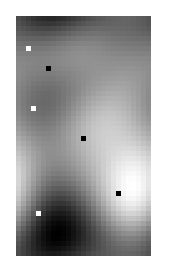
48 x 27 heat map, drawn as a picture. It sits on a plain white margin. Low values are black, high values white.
Histogram: bell-shaped. Stripes: none. Lone odd cells: 6, 3 higher and 3 lower than their neighbours. Calmest part: top right.
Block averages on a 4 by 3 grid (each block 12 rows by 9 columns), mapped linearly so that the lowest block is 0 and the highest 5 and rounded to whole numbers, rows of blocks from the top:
122 / 233 / 335 / 003
